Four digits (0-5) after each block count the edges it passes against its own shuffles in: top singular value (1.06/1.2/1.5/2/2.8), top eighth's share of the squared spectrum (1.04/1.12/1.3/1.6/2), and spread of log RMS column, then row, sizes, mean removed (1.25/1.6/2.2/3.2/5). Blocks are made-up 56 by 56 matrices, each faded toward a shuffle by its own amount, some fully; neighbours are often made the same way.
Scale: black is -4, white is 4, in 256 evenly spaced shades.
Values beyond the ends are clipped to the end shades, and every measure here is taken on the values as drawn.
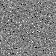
0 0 0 0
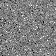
0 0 0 0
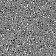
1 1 0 0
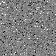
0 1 0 0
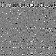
4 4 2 2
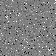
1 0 0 0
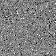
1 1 1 0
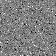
0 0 0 0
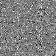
1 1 1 0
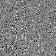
1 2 2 0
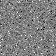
1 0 0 0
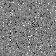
1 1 1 0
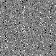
1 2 2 0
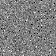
1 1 1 0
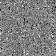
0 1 1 0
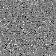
1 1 0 1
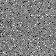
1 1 0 0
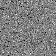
0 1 0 1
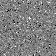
0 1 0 0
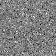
0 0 0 1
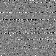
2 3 0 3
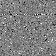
2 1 0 1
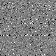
2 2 0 2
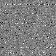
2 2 0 2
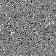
0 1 0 1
